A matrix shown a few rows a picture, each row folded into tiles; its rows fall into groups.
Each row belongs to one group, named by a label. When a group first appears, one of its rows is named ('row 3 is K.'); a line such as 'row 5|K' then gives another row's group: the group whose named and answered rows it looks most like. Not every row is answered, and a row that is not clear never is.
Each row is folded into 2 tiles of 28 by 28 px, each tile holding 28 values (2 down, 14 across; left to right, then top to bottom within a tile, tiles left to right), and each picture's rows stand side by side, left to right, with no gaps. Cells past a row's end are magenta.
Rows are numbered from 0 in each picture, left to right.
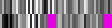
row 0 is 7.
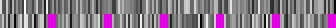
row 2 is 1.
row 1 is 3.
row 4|1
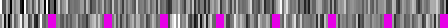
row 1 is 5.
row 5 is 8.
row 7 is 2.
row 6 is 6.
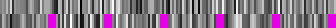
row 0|5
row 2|8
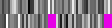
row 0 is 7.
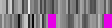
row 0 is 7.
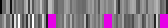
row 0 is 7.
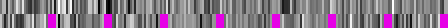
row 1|6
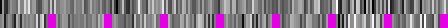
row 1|1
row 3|1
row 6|2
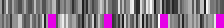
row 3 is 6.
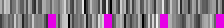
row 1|1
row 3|5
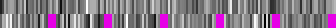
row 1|2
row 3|8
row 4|1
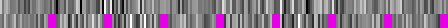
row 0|8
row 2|7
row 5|2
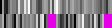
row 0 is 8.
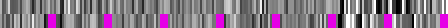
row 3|3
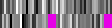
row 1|8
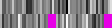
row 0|2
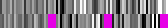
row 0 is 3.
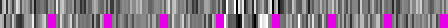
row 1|8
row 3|8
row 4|5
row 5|7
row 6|3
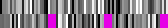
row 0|7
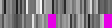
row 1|6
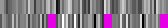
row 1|7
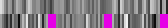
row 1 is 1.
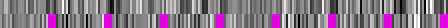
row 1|5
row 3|5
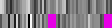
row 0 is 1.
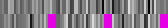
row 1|3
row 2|6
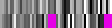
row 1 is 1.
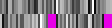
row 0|2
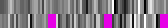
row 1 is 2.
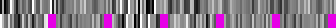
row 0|6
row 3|7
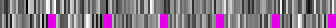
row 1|1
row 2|6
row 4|8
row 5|2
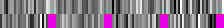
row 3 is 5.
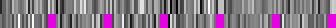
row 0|7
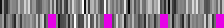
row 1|7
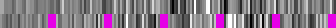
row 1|1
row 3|6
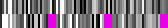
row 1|8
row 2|3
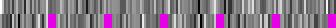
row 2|1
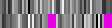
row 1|1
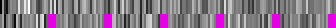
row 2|5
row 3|5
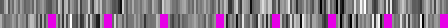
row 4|2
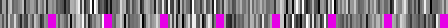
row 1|6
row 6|5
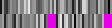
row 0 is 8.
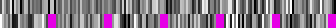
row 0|5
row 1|3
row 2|5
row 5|5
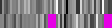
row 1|3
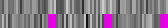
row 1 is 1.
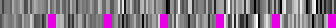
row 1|5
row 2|5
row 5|6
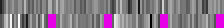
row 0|7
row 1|8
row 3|5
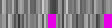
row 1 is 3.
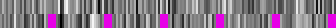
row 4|8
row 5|6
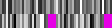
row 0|3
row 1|3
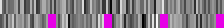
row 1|1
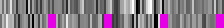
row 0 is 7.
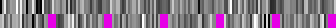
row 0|6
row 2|1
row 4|1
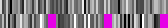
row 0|3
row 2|5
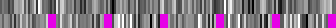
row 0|6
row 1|8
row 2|7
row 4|8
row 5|7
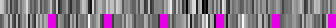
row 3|5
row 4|2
